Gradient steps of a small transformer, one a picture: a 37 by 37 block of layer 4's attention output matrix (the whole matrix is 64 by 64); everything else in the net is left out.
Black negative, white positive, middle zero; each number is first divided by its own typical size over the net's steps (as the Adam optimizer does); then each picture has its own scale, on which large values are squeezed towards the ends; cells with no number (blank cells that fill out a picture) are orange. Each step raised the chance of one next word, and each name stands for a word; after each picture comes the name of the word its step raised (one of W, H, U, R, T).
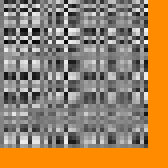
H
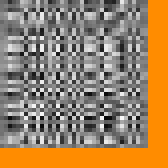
H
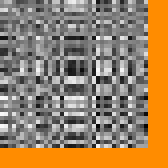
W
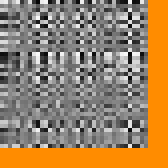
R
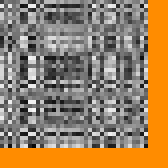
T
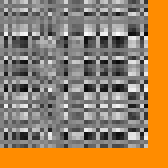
W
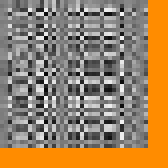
W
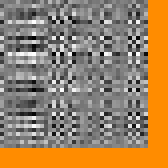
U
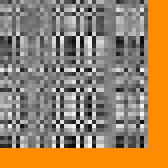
W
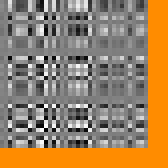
R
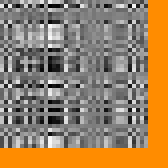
T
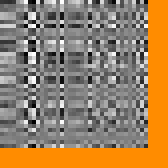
R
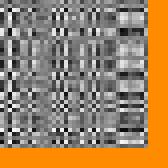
H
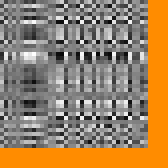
U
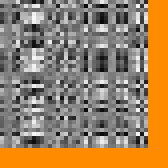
T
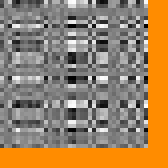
R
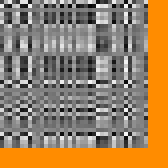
T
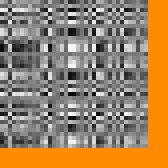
H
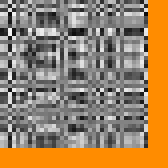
H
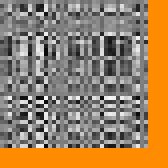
W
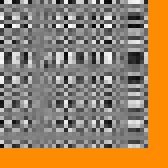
R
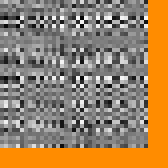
R
